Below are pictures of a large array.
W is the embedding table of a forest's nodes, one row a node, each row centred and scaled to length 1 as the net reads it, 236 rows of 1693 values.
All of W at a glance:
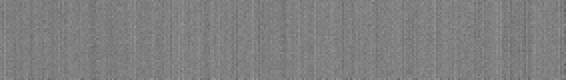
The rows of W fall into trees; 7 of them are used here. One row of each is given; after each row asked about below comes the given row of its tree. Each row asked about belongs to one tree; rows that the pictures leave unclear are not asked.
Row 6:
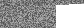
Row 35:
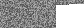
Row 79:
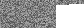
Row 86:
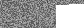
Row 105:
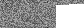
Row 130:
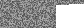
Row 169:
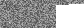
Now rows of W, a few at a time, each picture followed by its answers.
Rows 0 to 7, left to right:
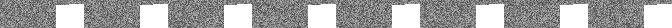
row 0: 130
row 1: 130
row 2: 79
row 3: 86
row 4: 169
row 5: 79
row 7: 6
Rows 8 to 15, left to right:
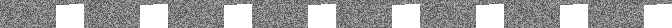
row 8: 35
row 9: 105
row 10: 35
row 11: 6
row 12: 6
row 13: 35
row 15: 6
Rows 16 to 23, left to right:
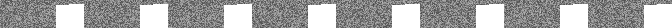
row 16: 6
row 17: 79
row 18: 6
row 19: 79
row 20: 35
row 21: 35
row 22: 105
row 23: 86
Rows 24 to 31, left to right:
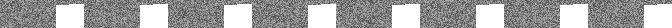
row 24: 130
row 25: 6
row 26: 35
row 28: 105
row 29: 130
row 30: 6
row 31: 105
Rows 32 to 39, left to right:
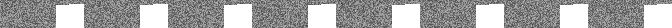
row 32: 105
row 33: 86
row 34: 35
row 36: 169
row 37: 105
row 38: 86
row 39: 6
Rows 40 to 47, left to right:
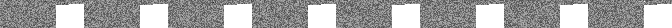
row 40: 169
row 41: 130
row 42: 6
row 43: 130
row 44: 86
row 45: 6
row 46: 169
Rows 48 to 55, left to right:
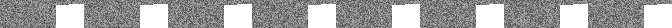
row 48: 169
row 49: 105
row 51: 86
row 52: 169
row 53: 86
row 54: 169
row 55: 35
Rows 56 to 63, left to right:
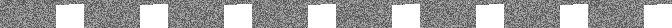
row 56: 6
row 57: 130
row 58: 130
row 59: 6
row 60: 35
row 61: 35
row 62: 130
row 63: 86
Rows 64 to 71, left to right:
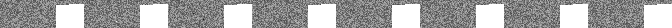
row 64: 35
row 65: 6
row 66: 86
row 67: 105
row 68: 35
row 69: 86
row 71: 6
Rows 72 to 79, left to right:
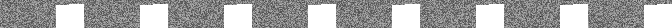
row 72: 86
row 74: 130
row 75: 86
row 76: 6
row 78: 130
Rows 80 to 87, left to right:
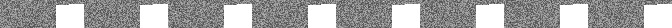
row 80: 130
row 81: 130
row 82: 169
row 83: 130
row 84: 6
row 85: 105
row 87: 130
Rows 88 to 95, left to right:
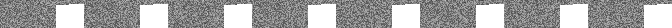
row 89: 86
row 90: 79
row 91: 86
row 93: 35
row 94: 6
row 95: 6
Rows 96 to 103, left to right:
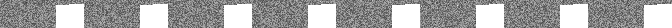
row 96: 6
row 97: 6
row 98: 35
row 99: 169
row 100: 35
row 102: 79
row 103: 35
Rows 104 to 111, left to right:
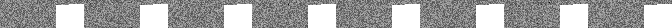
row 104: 130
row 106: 130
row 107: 130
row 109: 130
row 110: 6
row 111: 130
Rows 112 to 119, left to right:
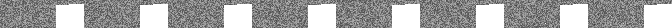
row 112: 6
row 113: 35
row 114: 35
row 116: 169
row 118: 130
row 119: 35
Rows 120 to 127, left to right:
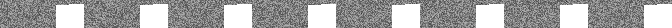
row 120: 130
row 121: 130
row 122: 130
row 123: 35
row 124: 6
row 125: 105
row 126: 6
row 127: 130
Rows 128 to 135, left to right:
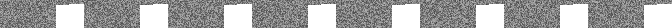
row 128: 79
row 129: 86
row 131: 35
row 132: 35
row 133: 35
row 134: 130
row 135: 130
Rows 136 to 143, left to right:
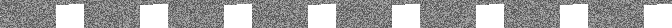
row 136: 86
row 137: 35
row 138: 6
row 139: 35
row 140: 35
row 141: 79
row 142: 86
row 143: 86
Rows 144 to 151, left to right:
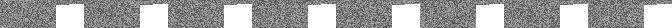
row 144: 130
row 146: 86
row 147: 6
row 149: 105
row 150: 35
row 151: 6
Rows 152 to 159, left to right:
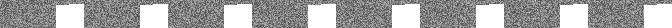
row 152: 6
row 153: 130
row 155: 86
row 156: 35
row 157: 35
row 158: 86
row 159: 86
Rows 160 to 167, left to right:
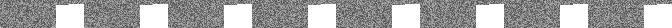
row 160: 169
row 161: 86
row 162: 86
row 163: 6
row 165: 130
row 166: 35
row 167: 6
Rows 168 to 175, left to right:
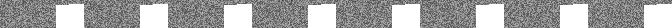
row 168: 6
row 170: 35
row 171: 35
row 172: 130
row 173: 86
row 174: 130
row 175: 130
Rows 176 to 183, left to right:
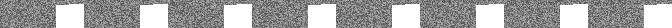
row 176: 35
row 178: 86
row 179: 86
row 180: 35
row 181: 169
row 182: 6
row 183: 6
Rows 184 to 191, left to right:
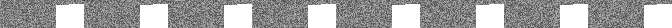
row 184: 6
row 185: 105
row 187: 6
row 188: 105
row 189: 86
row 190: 86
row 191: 130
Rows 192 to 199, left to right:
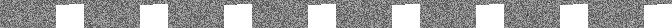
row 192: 6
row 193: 169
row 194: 130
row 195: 86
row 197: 86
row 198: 130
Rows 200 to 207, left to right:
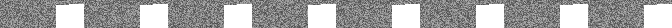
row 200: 35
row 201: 6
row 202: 169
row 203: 86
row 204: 6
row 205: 35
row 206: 6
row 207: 86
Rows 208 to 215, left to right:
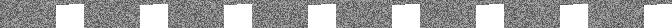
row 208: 35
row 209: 79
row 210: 86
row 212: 130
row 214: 35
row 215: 130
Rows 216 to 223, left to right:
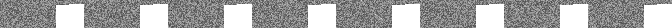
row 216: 35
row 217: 130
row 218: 169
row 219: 86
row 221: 35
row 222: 79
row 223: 105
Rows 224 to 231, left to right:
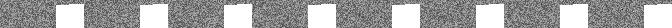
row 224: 130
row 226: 79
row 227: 86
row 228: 130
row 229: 35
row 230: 79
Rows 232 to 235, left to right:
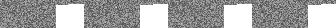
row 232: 86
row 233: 6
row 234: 86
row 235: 86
